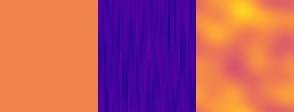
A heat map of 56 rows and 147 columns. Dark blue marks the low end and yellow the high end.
The table splits into one row of 3 panels. Panel 1,1: high, flat. Panel 1,2: very low, streaked downward, faint in contrast. Panel 1,3: high, smooth.
